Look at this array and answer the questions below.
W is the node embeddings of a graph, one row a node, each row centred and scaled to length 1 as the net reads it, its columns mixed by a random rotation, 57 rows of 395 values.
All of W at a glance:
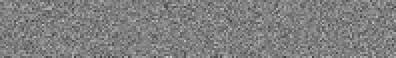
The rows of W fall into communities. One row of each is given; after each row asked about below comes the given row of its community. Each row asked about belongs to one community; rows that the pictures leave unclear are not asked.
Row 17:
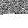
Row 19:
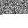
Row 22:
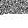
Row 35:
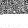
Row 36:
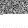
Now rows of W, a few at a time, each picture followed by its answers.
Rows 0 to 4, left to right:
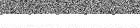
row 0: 17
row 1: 36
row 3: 35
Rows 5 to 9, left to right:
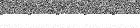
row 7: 22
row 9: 19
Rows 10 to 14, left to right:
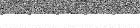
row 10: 17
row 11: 35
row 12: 17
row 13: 36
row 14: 36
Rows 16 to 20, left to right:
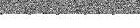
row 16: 35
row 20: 35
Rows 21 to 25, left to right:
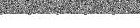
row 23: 17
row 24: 36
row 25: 35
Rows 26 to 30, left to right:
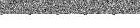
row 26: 17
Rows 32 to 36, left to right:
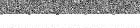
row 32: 35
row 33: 35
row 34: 19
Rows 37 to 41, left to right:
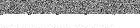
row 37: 36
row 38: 22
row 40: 19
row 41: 36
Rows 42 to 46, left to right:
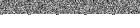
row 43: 36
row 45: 36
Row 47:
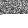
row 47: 35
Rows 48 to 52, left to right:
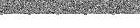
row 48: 17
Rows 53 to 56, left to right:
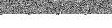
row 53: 35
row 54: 22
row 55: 22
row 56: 36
